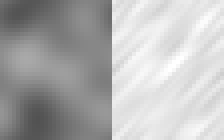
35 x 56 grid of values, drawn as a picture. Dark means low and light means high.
It is made of 1 by 2 panels. Panel 1,1: middling, smooth. Panel 1,2: very high, slanting up to the right, faint in contrast.
